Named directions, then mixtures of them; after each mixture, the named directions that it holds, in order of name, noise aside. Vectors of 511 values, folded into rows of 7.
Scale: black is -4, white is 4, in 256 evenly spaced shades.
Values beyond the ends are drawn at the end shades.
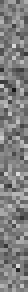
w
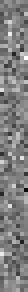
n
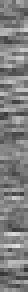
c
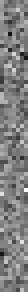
n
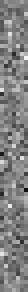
n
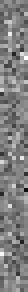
n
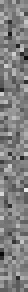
n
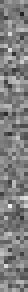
c, n, w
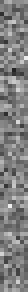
c, n, w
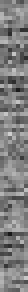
c, n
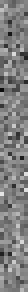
n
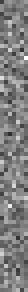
n, w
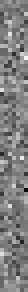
n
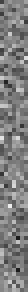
n, w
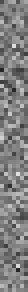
w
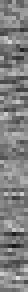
c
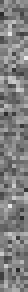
c, n, w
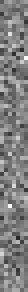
n, w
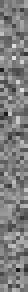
c, w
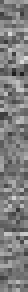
c, n, w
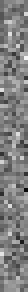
n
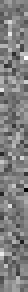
n
